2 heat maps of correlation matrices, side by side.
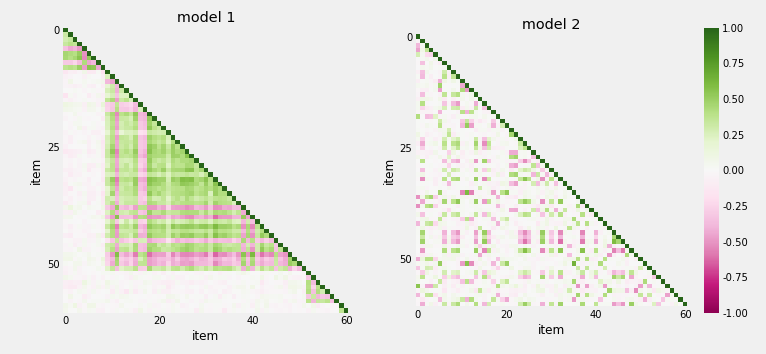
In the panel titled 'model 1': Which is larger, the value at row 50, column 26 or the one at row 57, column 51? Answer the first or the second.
the second
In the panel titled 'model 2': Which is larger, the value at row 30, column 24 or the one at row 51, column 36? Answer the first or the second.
the first
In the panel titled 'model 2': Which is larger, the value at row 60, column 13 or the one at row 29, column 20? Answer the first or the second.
the first
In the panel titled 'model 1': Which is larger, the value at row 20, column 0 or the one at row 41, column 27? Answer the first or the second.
the second
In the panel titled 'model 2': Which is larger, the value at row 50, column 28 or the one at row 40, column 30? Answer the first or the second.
the second
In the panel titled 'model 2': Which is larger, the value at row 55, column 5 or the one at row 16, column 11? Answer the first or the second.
the first
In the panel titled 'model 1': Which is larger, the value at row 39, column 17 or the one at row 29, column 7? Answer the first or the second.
the second
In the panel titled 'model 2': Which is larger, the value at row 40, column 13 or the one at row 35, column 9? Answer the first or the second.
the first
